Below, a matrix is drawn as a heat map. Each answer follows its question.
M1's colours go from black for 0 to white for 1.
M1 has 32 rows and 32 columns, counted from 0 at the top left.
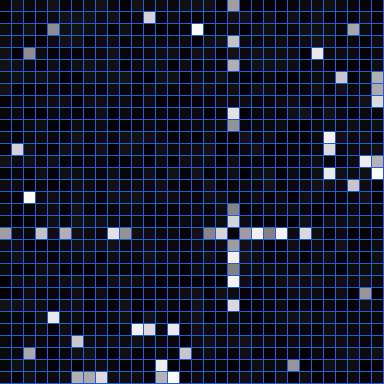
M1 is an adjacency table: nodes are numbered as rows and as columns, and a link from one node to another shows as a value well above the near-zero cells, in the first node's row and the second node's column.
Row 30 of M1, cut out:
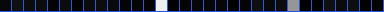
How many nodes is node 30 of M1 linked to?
2
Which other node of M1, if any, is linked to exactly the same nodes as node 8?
node 7
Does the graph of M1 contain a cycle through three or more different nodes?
no
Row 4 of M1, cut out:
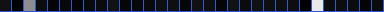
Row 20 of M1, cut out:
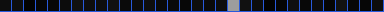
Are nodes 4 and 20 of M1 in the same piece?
no
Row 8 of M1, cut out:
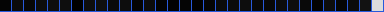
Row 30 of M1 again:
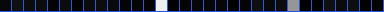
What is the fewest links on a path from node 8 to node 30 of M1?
3
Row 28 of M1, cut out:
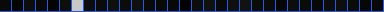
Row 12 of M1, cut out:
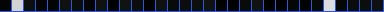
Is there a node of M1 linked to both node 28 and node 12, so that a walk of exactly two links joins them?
no
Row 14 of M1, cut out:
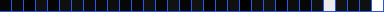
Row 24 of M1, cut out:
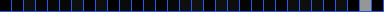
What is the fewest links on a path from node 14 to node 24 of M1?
4
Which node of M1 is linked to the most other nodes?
node 19
